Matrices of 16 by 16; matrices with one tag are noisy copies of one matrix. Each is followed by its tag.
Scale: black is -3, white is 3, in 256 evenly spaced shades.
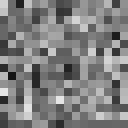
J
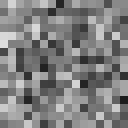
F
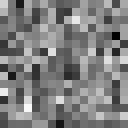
J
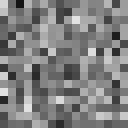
J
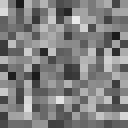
J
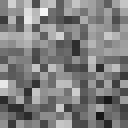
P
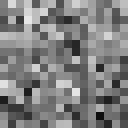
P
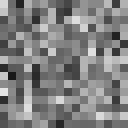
J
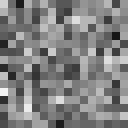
J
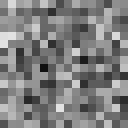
F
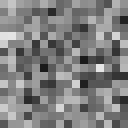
F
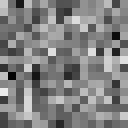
J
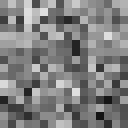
P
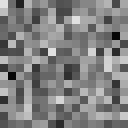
J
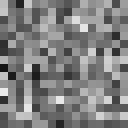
J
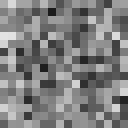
F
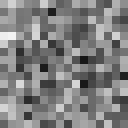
F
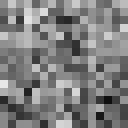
P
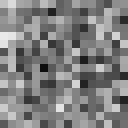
F
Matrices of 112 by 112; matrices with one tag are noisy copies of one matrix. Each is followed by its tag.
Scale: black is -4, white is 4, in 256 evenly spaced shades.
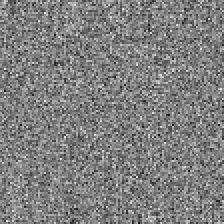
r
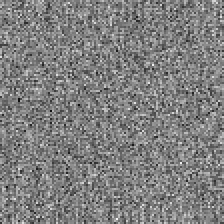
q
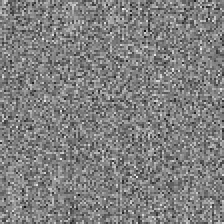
r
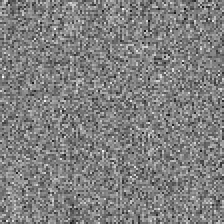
r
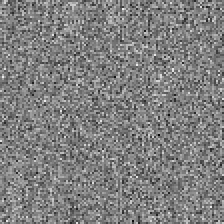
r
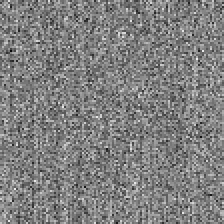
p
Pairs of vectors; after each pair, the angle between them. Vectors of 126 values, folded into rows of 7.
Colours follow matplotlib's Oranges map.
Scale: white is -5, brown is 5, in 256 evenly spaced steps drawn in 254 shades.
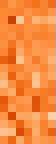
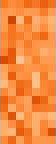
nearly parallel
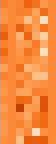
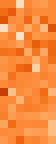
orthogonal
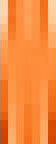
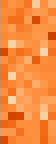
orthogonal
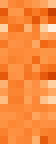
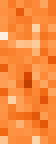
orthogonal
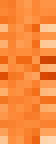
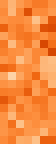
partly opposed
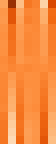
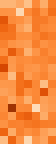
orthogonal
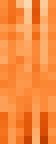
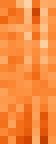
nearly parallel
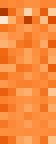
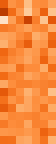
nearly parallel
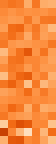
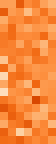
partly aligned
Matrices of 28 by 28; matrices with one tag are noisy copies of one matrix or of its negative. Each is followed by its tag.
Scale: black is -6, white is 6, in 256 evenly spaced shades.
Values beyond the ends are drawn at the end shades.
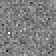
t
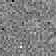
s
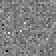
t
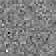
t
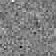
s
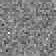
t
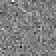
s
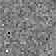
t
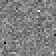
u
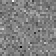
s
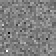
t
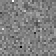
s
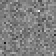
u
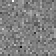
s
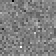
s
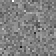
s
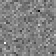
u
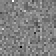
s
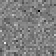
u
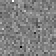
s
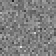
s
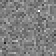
u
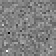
t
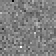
s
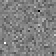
u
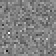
t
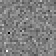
t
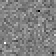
u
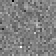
s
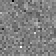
s
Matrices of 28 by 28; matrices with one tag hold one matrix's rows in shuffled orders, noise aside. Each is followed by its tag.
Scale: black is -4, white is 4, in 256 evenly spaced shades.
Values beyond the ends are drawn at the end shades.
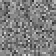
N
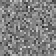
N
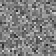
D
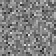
N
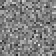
D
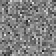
N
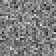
D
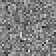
N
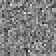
N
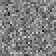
N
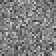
D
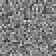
N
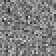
N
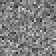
D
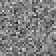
D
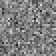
D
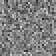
N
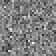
N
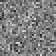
D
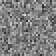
N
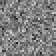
D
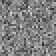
N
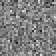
D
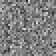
N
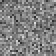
D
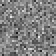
D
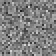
N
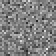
N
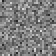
D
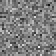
D
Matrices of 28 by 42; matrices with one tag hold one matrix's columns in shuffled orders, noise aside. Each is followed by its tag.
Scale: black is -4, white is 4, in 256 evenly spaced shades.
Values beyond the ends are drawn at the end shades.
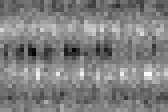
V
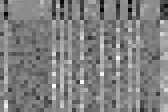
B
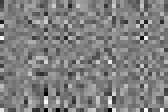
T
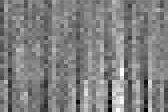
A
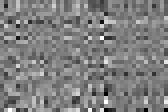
T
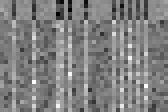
B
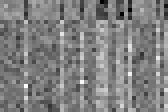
B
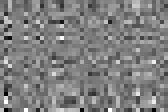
T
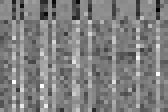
B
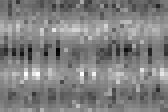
V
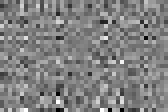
T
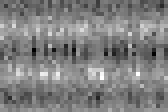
V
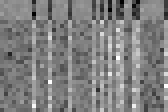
B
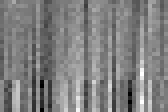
A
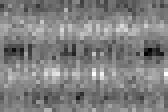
V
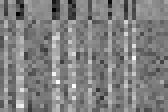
B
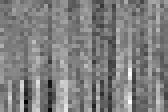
A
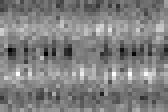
V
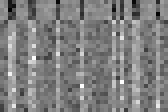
B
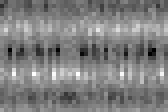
V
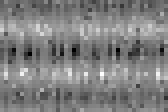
V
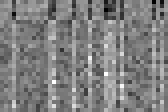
B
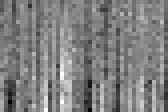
A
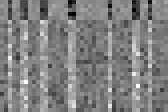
B
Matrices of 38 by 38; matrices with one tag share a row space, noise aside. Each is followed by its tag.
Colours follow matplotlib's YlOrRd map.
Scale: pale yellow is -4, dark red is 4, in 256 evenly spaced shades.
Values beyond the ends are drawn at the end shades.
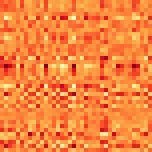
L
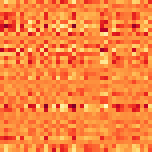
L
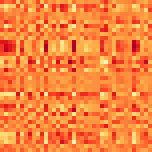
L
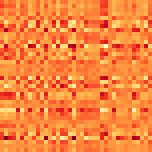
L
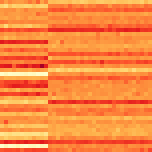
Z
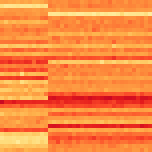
Z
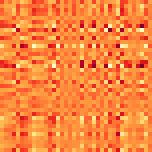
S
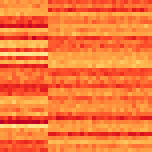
Z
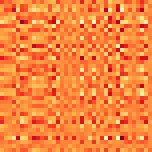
S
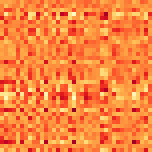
L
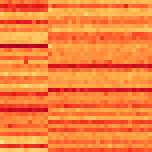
Z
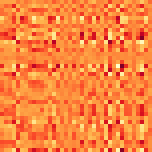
S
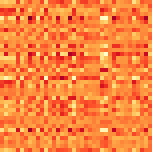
L
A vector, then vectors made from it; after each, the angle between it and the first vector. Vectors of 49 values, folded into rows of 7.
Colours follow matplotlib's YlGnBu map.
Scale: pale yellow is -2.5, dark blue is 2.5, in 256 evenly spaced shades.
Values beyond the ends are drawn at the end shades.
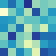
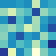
partly aligned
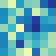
partly opposed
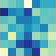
nearly opposite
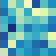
partly opposed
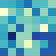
nearly parallel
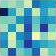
nearly opposite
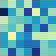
nearly opposite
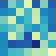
partly opposed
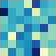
nearly opposite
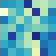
nearly parallel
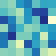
orthogonal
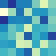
partly aligned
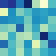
partly aligned
